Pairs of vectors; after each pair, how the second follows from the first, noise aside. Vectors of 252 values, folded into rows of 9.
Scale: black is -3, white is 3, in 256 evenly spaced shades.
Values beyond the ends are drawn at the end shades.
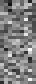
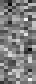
sign-scrambled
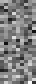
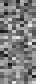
wrapped around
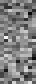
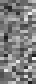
sign-scrambled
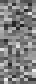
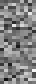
sign-scrambled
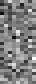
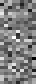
sign-scrambled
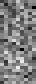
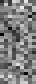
wrapped around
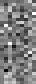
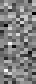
sign-scrambled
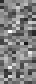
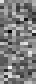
sign-scrambled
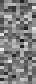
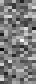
sign-scrambled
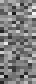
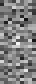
wrapped around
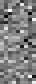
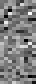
sign-scrambled
